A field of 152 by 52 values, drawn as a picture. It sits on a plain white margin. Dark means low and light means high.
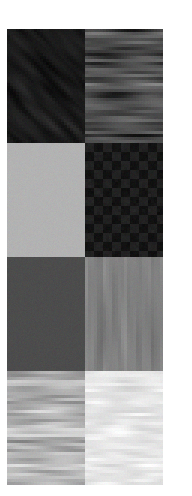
It is made of 4 by 2 panels. Panel 1,1: very low, slanting down to the right, faint in contrast. Panel 1,2: low, streaked across. Panel 2,1: high, flat. Panel 2,2: very low, checkered, faint in contrast. Panel 3,1: low, flat. Panel 3,2: middling, streaked downward, faint in contrast. Panel 4,1: high, streaked across. Panel 4,2: very high, streaked across, faint in contrast.
